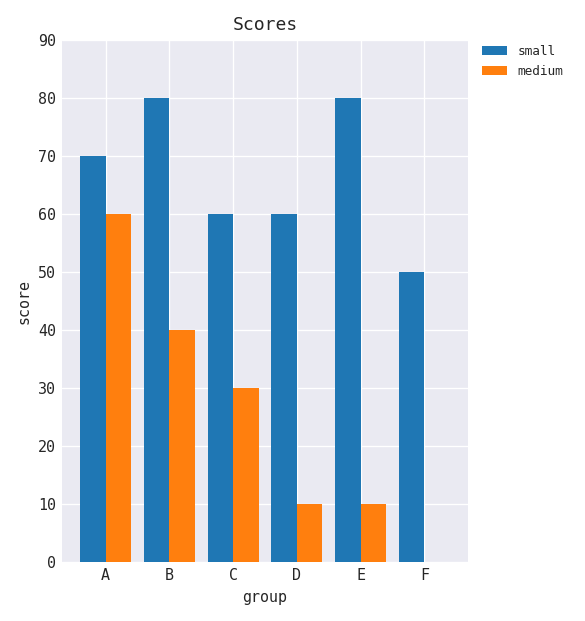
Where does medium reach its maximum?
A
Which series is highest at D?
small
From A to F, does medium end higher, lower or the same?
lower
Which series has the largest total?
small
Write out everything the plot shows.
Title: Scores
x-axis: group, ticks A B C D E F
y-axis: score, ticks 0 10 20 30 40 50 60 70 80 90
Legend: small, medium
Values:
small: 70 80 60 60 80 50
medium: 60 40 30 10 10 0
